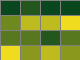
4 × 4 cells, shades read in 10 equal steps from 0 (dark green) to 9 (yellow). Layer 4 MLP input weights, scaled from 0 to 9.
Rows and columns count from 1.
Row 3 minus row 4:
-6 -2 -6 -2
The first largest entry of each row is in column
2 4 1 1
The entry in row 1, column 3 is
0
